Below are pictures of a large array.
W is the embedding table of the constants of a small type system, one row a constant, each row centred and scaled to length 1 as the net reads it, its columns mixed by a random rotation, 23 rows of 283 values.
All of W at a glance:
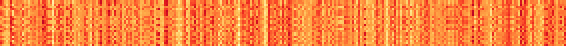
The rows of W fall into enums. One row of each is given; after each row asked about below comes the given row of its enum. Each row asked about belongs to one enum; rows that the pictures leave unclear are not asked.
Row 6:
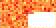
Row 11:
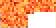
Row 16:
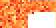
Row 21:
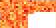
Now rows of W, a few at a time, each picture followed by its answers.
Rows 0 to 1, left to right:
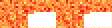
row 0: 21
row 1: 21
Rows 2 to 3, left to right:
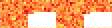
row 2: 6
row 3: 11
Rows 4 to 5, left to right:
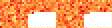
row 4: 16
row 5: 6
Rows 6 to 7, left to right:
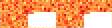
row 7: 6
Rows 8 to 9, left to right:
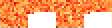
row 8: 11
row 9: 16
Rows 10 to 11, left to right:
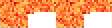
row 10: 11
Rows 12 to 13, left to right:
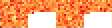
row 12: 16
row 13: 6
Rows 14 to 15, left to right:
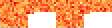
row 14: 11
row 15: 21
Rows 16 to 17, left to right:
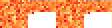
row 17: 16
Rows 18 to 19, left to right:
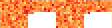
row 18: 6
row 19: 16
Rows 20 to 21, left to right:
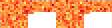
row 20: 6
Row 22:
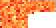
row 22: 16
